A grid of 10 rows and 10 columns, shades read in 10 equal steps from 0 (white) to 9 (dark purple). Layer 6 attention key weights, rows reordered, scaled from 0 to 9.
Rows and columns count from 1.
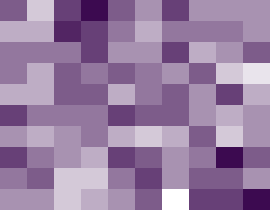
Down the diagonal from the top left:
6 3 5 5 3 6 3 5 6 9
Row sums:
53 48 50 43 46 52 36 56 47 46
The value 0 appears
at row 10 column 7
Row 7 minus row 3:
-1 -2 -1 -2 -1 -2 -4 3 -2 -2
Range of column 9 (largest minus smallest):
7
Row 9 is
5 6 2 2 5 7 4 6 6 4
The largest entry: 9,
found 3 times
